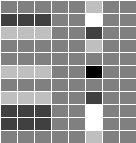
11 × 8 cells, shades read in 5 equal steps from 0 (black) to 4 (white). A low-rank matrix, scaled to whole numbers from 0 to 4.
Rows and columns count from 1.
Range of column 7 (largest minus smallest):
0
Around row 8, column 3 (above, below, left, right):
2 1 3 2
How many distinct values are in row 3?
3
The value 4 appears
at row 2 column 6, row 9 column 6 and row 10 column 6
